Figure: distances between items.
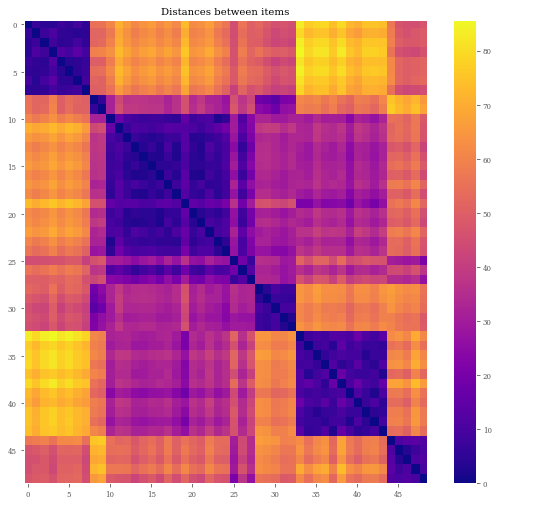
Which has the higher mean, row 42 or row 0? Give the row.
0
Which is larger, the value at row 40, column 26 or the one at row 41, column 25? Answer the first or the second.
the second
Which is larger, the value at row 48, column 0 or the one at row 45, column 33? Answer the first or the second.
the second
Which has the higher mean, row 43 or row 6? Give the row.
6
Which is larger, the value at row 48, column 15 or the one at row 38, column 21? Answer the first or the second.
the first
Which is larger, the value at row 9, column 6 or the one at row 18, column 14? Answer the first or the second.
the first
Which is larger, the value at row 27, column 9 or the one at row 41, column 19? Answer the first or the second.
the first
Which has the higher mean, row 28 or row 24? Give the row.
28
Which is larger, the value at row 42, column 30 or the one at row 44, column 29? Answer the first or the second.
the second
